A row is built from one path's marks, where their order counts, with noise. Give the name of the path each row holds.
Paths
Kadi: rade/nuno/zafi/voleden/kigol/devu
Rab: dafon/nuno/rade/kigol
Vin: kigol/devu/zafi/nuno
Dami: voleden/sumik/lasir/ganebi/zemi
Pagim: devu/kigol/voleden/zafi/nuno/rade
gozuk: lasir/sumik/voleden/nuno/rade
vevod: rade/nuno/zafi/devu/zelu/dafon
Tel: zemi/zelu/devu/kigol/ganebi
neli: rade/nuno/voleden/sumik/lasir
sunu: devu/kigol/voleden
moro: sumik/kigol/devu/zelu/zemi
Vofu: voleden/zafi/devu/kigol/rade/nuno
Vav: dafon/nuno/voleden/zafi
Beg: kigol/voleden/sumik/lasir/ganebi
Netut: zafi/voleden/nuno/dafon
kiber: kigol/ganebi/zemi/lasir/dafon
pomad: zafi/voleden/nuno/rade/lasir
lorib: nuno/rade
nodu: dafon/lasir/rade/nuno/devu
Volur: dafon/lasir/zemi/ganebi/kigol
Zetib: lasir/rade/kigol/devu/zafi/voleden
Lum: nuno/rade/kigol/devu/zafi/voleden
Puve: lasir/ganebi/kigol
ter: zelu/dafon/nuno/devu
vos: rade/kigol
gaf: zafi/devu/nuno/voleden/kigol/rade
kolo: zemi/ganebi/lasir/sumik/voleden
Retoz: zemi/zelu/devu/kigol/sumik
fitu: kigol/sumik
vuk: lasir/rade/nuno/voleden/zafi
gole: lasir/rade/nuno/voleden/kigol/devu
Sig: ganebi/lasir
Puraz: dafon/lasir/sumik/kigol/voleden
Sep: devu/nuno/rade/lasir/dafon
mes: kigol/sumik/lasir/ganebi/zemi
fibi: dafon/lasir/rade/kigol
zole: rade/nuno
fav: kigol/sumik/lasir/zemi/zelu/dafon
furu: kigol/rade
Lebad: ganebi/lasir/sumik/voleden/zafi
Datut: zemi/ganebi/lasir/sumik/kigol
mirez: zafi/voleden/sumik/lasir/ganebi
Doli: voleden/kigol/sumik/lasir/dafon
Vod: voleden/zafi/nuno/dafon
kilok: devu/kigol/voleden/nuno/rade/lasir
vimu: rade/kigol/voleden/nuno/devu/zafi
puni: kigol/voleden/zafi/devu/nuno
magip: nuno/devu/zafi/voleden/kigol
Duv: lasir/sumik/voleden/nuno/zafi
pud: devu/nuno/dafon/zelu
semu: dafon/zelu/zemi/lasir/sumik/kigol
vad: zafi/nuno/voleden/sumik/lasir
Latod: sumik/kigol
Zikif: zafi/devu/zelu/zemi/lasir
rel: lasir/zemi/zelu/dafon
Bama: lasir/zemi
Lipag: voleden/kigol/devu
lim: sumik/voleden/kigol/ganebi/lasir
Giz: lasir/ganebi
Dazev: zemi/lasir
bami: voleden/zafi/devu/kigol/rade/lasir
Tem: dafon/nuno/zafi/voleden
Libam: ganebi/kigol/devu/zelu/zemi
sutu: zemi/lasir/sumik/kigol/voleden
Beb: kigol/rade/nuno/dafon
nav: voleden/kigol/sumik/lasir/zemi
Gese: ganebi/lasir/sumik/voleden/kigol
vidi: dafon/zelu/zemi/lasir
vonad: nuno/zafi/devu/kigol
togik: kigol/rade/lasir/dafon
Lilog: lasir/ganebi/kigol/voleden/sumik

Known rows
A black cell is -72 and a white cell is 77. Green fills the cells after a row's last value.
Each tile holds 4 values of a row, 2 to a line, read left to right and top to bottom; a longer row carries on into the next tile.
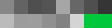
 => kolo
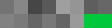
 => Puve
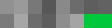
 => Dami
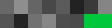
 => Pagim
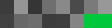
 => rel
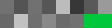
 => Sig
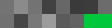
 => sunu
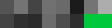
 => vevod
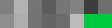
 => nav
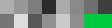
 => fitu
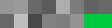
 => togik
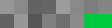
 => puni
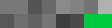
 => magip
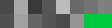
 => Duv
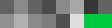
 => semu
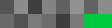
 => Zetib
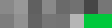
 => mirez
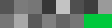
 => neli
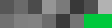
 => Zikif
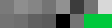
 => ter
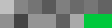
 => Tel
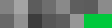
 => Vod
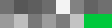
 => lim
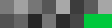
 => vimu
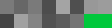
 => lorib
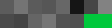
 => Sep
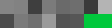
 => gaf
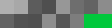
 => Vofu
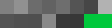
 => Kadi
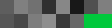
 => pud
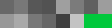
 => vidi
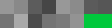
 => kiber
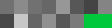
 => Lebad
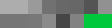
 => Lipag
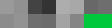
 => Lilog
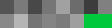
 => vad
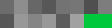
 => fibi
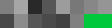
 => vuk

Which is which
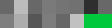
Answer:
Doli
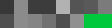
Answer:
gozuk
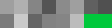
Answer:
Beg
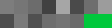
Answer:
zole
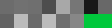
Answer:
Gese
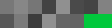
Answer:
vos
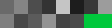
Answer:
kilok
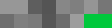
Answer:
Giz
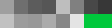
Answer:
Datut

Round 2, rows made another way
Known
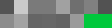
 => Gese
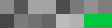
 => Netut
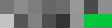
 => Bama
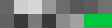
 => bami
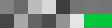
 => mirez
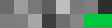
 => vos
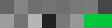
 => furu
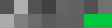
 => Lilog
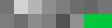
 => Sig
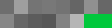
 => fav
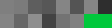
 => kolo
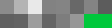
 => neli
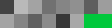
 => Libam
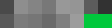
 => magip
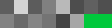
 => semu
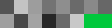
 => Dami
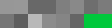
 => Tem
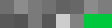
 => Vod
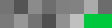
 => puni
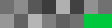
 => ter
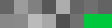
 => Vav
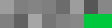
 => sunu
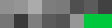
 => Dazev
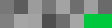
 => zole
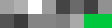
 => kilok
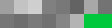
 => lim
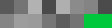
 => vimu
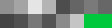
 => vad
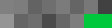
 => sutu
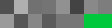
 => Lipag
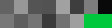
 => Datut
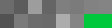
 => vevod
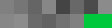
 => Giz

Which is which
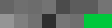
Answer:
gozuk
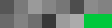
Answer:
Vofu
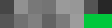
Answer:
vonad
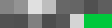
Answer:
Zikif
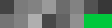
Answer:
lorib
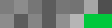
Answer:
kiber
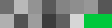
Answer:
mes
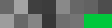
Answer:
Puve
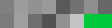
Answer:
Beg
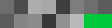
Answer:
gaf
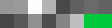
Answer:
pomad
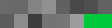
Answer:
Tel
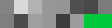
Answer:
vidi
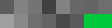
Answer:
Duv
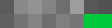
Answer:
Lum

